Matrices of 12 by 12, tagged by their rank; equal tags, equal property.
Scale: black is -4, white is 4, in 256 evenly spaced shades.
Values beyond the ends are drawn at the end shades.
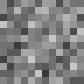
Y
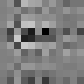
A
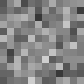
Y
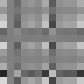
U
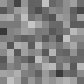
Y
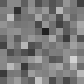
Y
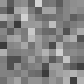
Y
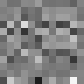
A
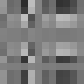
U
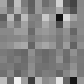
A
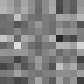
A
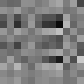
A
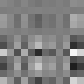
U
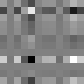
U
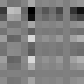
U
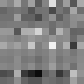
A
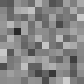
Y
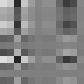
U
